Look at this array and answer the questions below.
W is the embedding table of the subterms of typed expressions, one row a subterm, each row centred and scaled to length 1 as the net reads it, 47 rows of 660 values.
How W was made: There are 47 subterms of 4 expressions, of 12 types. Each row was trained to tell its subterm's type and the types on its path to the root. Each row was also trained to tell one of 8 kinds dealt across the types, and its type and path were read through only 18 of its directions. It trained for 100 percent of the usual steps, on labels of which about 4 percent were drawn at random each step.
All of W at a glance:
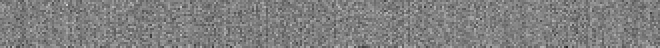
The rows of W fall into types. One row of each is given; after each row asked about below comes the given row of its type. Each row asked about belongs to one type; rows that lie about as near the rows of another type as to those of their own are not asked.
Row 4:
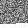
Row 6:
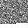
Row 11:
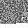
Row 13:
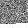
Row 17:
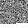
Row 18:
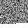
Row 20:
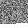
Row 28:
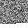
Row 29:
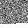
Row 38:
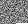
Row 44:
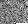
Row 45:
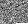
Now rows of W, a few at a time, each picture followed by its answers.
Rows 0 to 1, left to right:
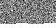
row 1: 45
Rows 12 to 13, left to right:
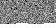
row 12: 29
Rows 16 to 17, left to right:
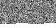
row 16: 20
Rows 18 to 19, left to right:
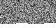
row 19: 4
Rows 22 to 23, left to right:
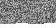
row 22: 11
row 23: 28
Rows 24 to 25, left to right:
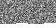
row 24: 38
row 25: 13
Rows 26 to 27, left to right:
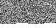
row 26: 17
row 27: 20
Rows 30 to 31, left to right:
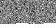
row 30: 29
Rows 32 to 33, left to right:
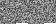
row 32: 11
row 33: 38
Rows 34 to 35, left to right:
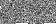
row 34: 45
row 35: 20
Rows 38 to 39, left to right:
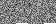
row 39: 17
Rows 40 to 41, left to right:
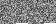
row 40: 11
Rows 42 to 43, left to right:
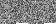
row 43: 28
